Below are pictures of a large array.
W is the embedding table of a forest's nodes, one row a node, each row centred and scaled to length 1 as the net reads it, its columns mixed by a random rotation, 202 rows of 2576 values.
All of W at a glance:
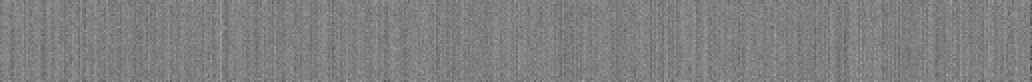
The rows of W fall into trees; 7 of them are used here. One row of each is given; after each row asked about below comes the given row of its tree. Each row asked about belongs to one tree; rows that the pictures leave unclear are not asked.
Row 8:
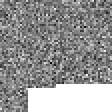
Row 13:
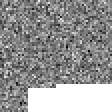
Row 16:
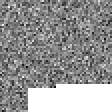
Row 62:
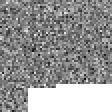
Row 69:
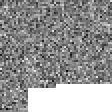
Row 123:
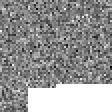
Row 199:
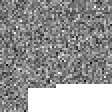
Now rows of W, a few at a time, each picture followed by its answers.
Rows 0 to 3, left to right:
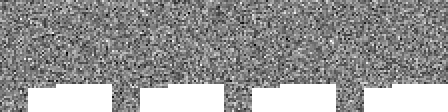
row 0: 62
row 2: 62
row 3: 123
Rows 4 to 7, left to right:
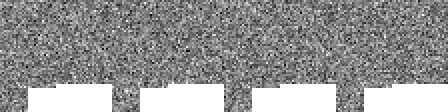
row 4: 16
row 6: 16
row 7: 123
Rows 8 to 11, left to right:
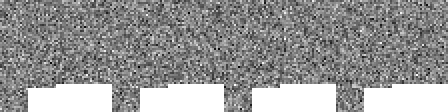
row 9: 16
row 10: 13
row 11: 62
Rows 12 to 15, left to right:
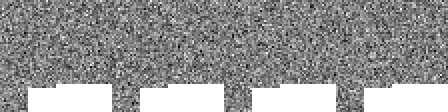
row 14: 16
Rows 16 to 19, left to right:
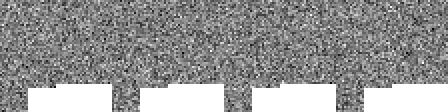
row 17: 69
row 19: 69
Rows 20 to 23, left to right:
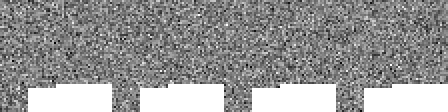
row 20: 69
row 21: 123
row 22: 16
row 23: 199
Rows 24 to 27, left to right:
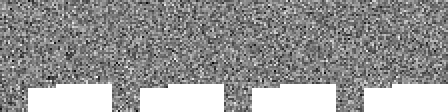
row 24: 69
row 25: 199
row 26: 62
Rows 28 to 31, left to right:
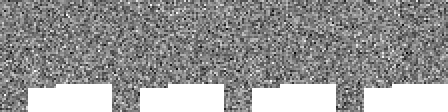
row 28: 69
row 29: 62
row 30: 69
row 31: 69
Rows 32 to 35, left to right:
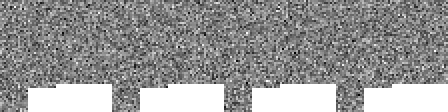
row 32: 16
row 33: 16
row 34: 69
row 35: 69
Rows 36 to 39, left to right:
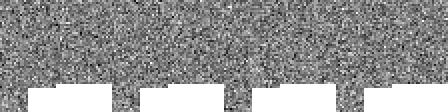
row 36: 13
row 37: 13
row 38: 69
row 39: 13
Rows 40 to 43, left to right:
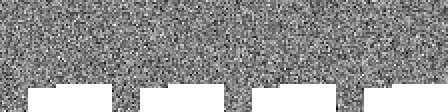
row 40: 199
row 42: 8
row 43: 69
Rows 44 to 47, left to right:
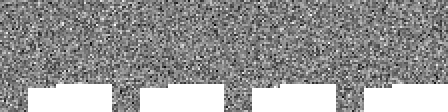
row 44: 123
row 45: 16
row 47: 16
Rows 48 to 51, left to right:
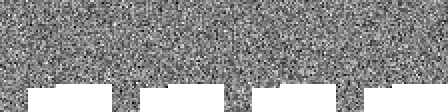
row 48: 8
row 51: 16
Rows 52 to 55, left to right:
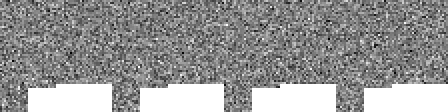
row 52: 69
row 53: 69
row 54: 16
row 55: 123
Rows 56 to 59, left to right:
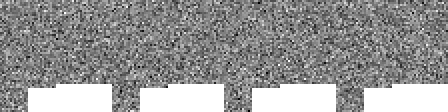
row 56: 62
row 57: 16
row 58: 199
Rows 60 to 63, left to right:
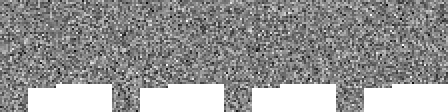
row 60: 123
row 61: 199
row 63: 16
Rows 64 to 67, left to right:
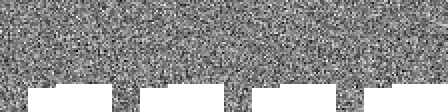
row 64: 123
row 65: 69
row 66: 62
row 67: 69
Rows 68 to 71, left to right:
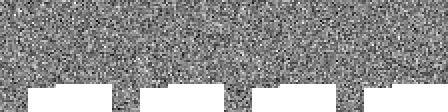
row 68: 8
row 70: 8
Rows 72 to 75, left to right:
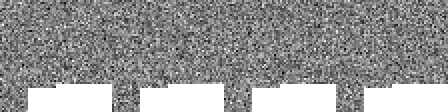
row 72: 16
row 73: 69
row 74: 123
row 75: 123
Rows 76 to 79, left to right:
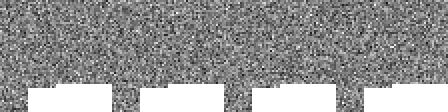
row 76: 123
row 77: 62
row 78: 123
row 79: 123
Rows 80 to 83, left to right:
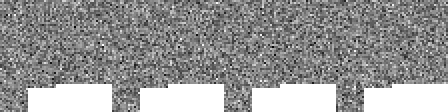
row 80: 8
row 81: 16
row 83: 69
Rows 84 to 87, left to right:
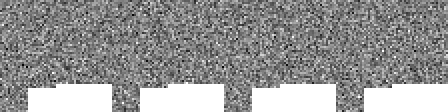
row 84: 16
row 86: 123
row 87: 199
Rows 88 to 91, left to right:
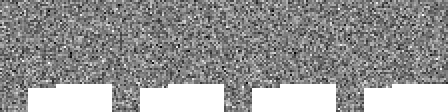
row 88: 69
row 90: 69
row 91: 123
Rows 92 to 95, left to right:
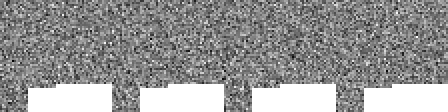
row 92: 69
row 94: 69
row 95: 62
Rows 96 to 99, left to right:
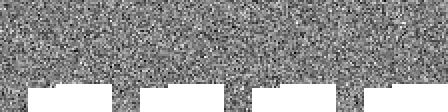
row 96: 123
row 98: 69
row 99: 13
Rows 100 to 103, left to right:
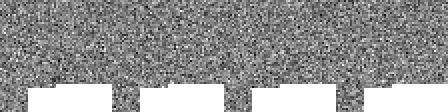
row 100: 8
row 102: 8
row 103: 69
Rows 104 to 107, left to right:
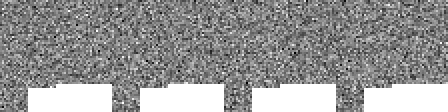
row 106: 69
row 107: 69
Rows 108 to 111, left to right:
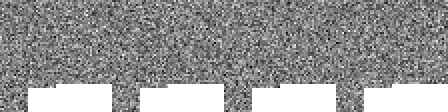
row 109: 62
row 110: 16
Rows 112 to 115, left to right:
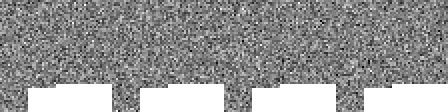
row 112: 8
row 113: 199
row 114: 8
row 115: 16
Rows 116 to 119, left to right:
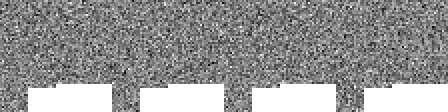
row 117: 199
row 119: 16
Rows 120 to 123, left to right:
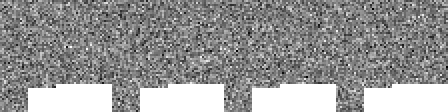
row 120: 16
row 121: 123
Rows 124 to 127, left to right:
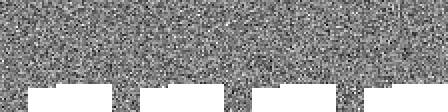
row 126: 16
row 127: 69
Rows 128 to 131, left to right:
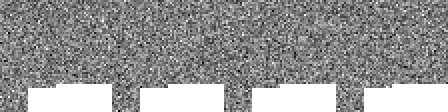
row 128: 123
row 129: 199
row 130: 69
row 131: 123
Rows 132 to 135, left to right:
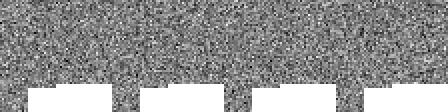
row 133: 123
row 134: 16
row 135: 123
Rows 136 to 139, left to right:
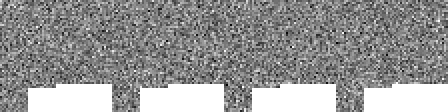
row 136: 16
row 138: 16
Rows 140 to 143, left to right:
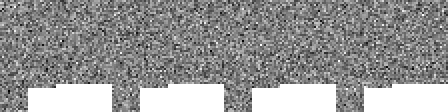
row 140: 16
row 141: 123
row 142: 8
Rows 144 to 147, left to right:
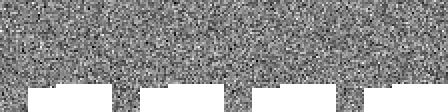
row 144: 123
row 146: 16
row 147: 16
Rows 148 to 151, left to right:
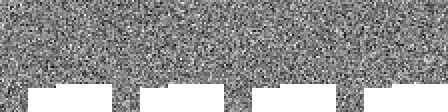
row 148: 16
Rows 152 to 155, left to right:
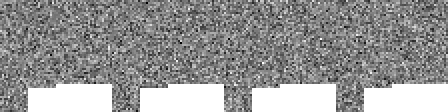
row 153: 199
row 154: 13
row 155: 69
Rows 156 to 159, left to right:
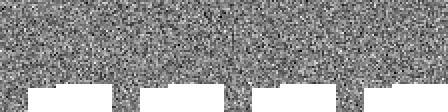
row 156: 16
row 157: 123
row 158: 123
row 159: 123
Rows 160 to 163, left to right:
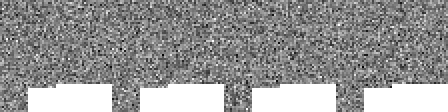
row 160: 123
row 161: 123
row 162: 69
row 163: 16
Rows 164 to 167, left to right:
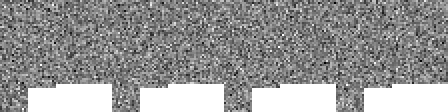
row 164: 69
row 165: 123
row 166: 199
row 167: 13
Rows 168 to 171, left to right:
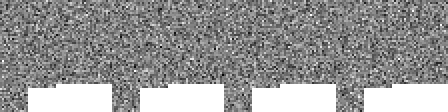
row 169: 16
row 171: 199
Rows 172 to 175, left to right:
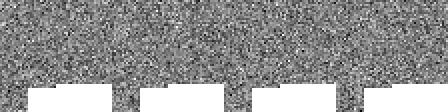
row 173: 13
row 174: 199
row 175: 199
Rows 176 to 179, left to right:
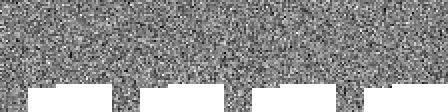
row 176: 69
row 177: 69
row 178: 13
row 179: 16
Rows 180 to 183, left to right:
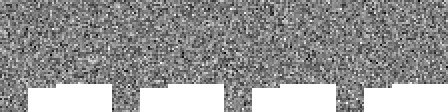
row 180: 123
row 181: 69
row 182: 13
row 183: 123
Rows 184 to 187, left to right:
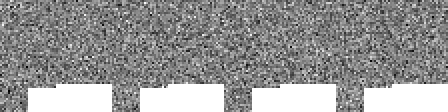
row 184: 16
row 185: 123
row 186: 16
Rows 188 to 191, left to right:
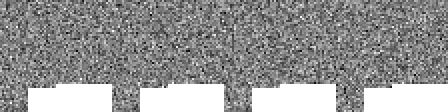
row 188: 123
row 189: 123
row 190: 123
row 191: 16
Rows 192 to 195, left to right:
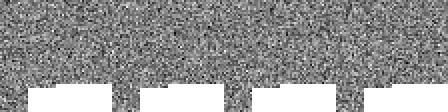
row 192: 69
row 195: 8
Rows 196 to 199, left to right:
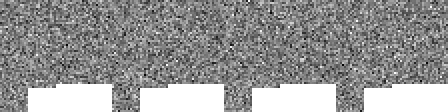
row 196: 123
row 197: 199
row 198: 13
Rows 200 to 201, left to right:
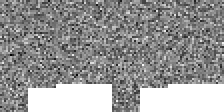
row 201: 69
